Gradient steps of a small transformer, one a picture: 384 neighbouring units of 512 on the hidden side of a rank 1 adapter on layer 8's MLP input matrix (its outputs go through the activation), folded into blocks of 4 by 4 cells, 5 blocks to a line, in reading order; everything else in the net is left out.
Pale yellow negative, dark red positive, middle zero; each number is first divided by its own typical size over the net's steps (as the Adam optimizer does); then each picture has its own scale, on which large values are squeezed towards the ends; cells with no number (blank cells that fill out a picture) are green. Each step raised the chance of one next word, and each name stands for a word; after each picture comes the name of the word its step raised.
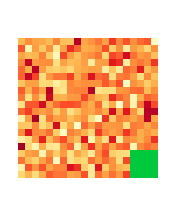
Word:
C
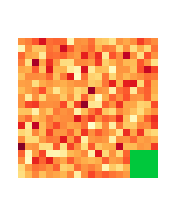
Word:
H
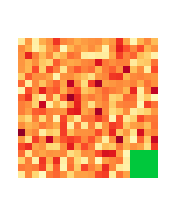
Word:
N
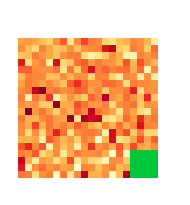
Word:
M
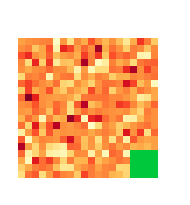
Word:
H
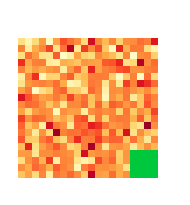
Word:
C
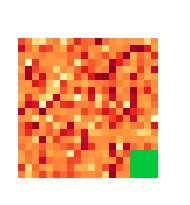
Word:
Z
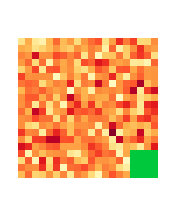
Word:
N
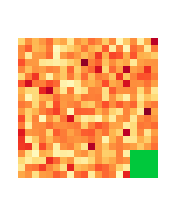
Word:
C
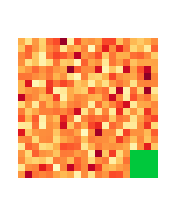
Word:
C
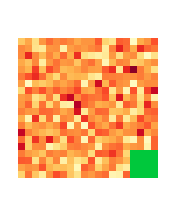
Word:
N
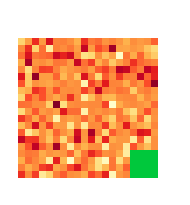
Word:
Z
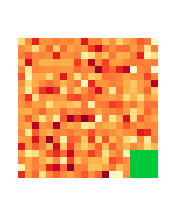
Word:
Z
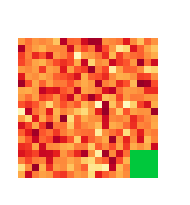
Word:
N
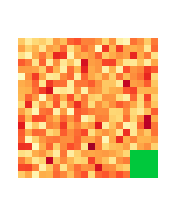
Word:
C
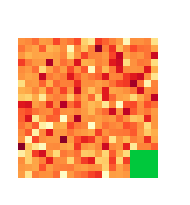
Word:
H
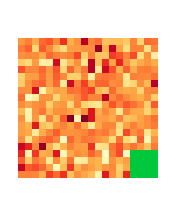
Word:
M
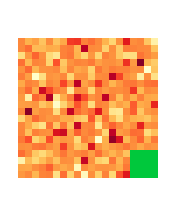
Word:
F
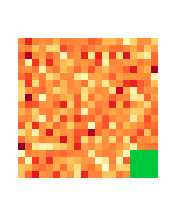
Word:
H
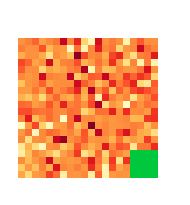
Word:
H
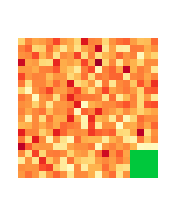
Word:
N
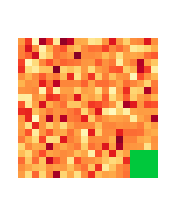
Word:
M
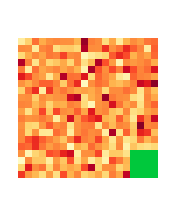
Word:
Z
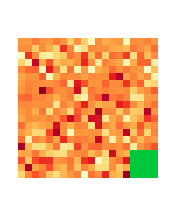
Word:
H
